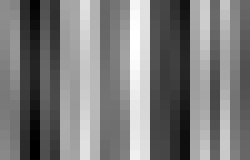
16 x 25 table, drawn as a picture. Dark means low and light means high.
Slope: none. Grain: streaks running down. Average level on the scale: 50%.
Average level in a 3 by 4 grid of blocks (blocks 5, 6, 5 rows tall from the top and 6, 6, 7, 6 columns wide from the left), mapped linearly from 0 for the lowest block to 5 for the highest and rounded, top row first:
0 5 3 4 | 1 5 3 3 | 0 5 2 4
